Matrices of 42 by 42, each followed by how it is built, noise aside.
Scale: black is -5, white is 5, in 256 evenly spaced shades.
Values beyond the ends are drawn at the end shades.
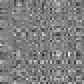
low rank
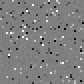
sparse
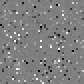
sparse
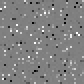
sparse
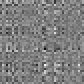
low rank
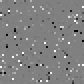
sparse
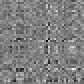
low rank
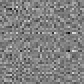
low rank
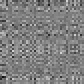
low rank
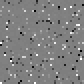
sparse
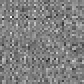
low rank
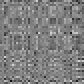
low rank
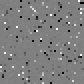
sparse
